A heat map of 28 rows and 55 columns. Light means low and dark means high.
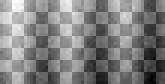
There are no lone odd cells. Upright stripes repeat 3 times across the table. There is an overall slope up to the bottom right. The histogram is bell-shaped. The ninth with the lowest average is the top left. The ninth with the highest average is the bottom right. Overall the values sit about 50% of the way up the scale.
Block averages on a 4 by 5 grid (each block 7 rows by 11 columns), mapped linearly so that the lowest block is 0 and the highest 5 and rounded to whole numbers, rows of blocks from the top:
02123 / 12224 / 13334 / 24345
